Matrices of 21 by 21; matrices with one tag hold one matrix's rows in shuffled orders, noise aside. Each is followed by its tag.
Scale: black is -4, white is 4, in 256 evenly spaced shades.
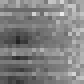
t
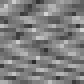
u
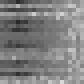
t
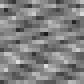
u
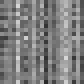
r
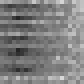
t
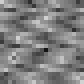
u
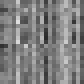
r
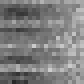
t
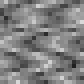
u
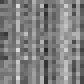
r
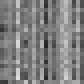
r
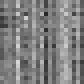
r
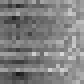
t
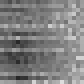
t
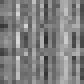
r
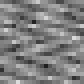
u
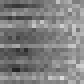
t
